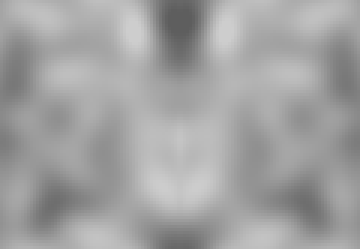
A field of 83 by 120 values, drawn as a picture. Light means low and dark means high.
Mirror symmetry: left to right. Grain: smooth. Roughest part: top middle. Stripes: none.
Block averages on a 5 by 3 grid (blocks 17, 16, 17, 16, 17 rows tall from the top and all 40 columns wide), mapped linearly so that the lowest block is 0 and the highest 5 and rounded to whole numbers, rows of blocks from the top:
242
333
414
505
444
